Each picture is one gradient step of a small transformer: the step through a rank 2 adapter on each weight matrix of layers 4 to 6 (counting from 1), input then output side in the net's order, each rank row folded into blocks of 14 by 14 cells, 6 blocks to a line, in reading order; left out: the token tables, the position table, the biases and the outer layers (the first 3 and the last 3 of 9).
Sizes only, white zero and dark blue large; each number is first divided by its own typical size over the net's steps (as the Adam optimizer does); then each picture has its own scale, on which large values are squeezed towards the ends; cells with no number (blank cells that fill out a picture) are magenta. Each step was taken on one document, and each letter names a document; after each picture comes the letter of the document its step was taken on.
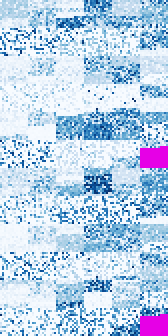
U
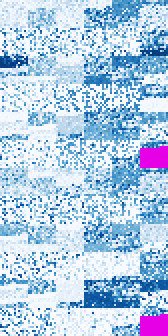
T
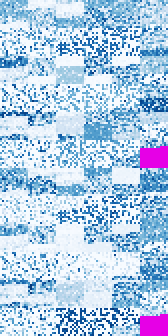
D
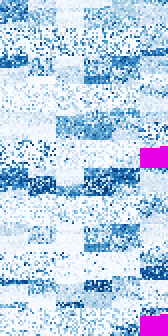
U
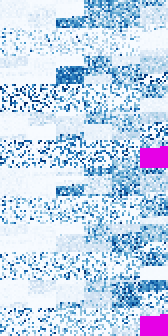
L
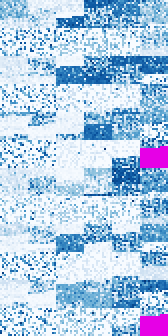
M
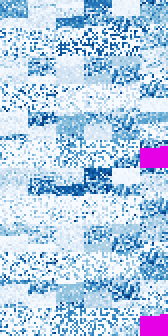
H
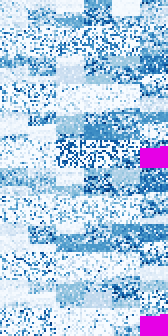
H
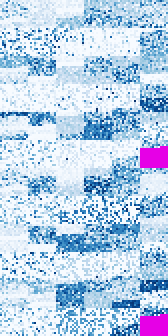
U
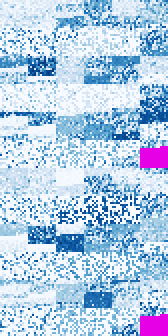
T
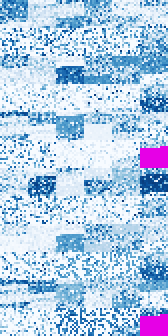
D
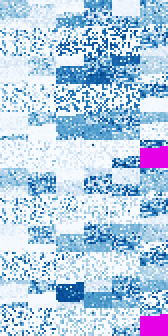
M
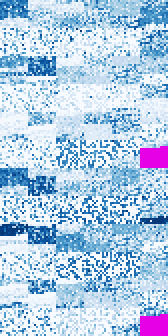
T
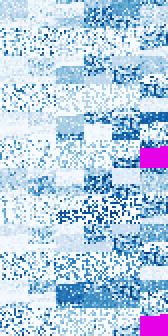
H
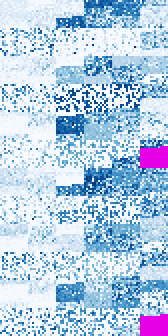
M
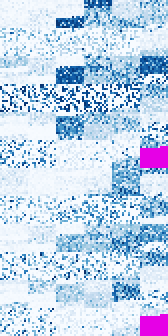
L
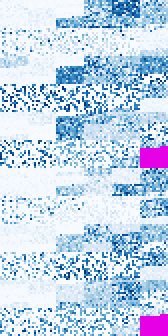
L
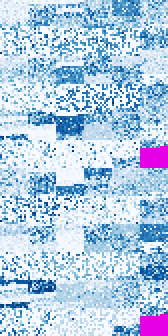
M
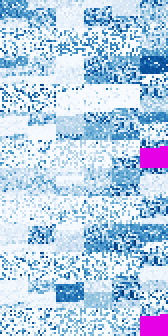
H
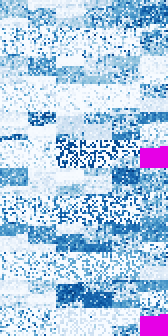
T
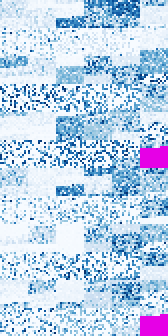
L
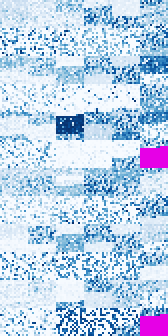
U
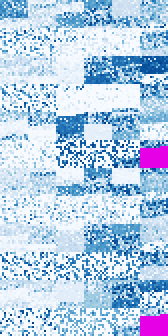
H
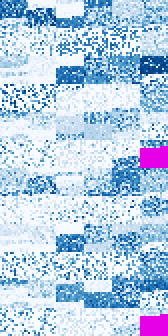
M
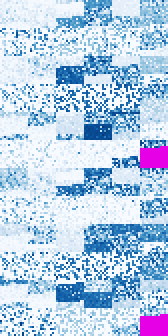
M
